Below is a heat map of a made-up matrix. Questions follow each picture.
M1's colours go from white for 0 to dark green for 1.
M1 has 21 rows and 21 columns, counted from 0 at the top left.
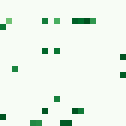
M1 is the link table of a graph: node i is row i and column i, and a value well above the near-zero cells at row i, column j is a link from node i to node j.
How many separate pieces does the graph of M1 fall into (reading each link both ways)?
3
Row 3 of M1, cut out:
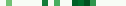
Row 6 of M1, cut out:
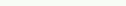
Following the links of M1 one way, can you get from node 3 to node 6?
yes
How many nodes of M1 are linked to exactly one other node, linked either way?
10
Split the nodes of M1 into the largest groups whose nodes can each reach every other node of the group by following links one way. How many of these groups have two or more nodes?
0
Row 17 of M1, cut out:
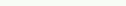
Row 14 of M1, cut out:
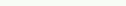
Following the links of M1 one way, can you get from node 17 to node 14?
no
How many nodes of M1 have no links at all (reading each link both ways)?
1
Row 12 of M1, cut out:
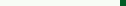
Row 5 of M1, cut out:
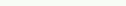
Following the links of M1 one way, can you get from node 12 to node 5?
yes
